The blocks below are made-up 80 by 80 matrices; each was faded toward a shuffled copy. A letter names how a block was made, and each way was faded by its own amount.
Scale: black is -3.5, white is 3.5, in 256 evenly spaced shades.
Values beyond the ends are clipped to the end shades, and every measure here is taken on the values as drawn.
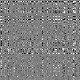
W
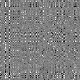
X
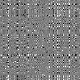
X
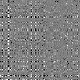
X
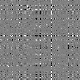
W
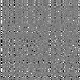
X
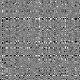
X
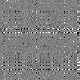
W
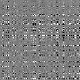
W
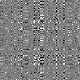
X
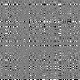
W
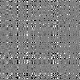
W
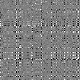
W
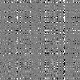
W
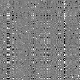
X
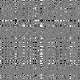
W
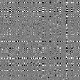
W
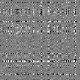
W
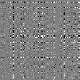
W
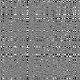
W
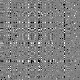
X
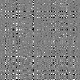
W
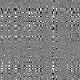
W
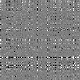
W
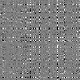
W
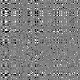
X
